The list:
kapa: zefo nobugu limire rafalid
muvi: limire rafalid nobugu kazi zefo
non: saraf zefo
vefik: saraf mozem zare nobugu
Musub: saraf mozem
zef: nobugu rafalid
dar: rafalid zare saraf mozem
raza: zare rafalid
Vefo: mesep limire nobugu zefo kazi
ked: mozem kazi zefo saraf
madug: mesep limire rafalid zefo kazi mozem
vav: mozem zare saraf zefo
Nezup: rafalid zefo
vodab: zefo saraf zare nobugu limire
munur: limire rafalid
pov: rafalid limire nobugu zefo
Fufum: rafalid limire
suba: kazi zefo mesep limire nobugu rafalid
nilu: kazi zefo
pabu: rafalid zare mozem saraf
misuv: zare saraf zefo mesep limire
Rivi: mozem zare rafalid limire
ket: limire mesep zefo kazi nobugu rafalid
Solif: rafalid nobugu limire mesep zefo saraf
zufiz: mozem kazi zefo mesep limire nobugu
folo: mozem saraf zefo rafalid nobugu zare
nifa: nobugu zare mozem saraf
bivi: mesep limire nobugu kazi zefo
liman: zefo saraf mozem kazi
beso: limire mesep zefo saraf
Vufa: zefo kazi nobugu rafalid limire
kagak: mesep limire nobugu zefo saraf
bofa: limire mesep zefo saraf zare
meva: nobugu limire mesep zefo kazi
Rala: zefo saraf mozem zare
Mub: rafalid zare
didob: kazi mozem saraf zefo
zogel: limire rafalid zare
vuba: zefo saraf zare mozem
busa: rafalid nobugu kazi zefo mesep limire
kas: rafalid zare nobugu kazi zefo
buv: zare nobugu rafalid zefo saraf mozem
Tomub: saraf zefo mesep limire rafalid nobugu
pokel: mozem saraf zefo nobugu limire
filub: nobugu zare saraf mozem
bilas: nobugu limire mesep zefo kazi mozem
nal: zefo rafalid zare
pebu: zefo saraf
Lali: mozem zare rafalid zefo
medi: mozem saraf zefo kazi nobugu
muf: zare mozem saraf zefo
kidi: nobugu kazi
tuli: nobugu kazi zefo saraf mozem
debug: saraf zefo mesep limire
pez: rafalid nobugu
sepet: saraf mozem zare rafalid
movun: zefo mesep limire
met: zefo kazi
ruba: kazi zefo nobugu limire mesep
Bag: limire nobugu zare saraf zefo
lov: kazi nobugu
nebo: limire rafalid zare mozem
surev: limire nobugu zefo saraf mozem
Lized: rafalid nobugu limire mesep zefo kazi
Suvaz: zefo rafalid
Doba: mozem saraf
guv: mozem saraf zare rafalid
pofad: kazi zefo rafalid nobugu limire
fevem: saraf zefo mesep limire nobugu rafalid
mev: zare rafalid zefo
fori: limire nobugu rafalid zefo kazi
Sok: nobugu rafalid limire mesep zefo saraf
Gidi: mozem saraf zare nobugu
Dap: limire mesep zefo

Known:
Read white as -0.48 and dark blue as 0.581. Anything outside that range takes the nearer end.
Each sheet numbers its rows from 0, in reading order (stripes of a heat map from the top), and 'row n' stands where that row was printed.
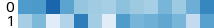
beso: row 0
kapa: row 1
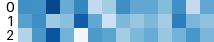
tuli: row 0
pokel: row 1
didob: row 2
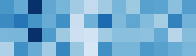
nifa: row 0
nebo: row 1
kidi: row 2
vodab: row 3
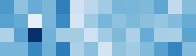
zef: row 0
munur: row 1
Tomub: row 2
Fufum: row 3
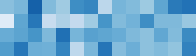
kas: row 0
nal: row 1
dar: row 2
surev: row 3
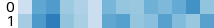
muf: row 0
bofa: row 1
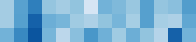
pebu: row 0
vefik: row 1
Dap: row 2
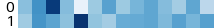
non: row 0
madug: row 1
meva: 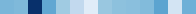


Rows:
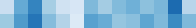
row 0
mev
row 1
zogel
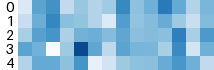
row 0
Rala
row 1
met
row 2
folo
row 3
guv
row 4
misuv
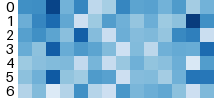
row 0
filub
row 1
muvi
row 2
Rivi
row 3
pabu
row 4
suba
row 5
pov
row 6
Suvaz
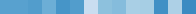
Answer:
ked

